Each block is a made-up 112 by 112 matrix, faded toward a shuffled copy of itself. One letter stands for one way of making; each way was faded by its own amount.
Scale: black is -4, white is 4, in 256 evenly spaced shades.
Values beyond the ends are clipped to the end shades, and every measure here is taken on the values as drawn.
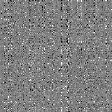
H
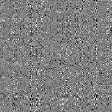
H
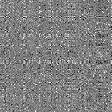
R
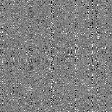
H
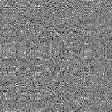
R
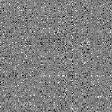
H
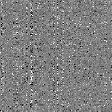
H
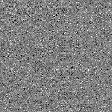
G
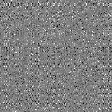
R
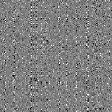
H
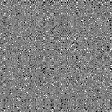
R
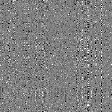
H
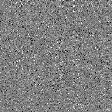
G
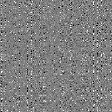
H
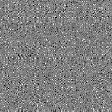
R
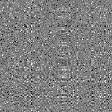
R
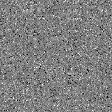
G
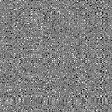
R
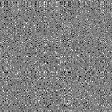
R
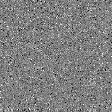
G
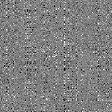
H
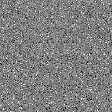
G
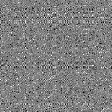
R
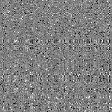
R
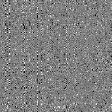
H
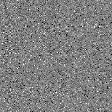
G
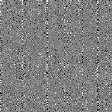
H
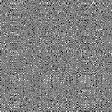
R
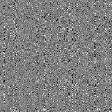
H
